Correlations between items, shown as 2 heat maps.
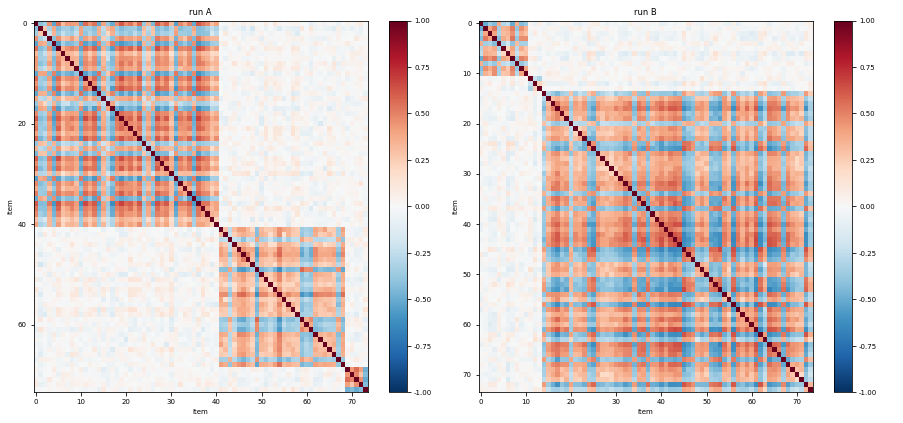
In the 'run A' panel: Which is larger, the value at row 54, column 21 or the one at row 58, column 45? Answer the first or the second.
the second
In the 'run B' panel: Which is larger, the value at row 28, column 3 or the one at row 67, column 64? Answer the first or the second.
the first
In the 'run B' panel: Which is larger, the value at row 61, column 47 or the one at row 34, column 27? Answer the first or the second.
the second
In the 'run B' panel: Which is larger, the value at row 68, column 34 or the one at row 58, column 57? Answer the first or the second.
the second
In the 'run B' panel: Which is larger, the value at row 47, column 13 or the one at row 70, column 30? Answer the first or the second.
the second
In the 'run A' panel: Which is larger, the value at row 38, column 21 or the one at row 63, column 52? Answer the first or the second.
the first
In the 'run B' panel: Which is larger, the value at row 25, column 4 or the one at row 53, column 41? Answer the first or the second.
the first
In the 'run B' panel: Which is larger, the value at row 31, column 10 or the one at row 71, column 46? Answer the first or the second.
the first
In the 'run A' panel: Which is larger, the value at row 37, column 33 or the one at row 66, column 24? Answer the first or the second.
the first
